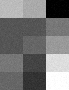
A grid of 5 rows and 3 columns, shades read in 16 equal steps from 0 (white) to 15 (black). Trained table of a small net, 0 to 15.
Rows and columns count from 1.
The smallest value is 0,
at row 5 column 3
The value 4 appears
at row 1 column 1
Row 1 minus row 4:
-4 -6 13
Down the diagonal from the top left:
4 10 6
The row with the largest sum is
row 2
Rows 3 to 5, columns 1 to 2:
10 9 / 8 11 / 9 12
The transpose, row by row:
4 10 10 8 9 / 5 10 9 11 12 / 15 8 6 2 0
